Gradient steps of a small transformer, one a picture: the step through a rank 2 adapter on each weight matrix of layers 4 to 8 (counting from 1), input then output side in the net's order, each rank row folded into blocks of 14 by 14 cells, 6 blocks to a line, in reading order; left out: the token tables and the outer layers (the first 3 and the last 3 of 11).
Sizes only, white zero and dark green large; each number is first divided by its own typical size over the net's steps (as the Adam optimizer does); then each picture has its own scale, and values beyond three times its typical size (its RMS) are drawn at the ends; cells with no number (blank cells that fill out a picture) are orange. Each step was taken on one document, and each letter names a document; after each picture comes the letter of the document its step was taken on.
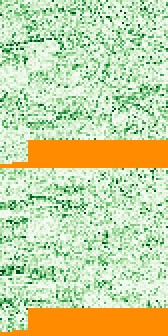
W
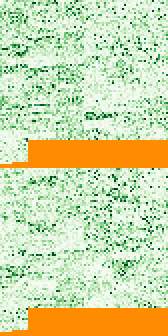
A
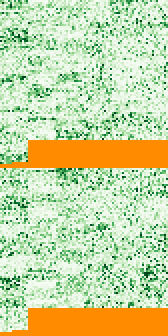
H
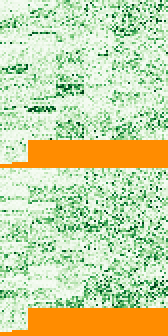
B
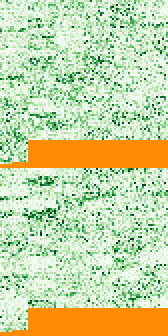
H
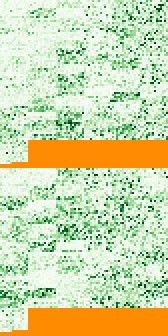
B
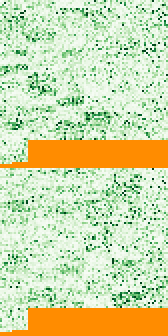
A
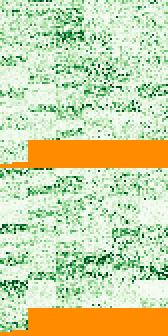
W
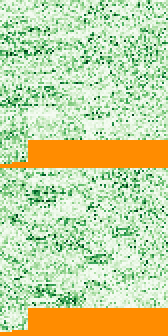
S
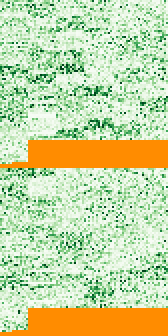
S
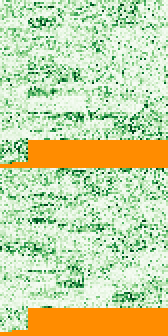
H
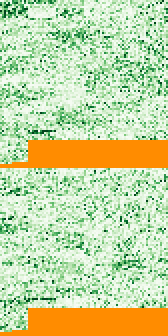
W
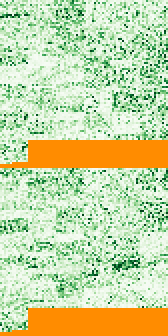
W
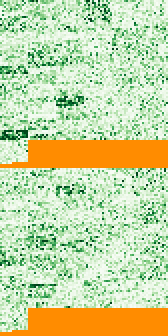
S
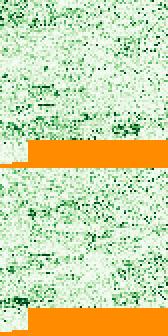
A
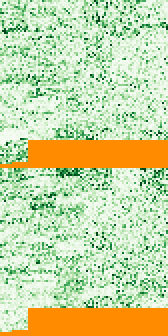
H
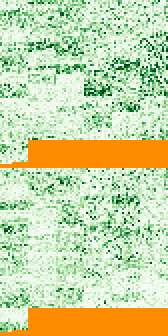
W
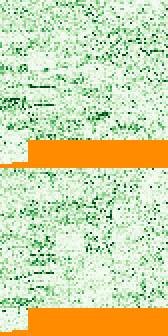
A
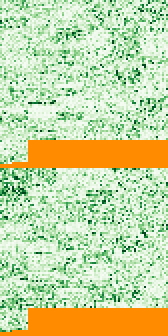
S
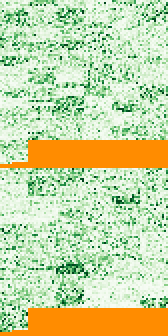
W
